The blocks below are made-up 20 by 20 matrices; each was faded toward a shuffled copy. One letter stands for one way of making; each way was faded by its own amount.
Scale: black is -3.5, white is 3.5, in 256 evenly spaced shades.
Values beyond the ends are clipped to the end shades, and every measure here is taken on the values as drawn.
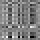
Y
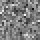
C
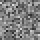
C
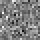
C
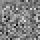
C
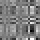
Y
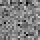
C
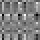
Y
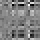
Y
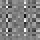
Y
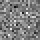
C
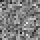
C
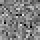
C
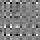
Y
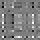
Y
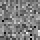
C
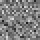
C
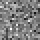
C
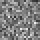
C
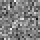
C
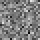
C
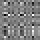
Y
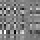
Y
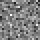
C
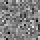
C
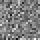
C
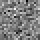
C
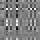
Y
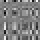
Y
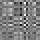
Y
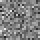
C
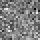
C
